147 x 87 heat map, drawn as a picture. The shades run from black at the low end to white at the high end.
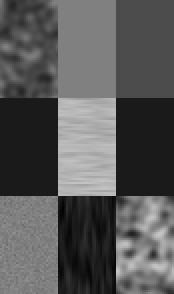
It is made of 3 by 3 panels. Panel 1,1: low, blotchy. Panel 1,2: middling, flat. Panel 1,3: low, flat. Panel 2,1: very low, flat. Panel 2,2: high, streaked across, faint in contrast. Panel 2,3: very low, flat. Panel 3,1: middling, fine-grained, faint in contrast. Panel 3,2: very low, streaked downward, faint in contrast. Panel 3,3: middling, blotchy, strong in contrast.
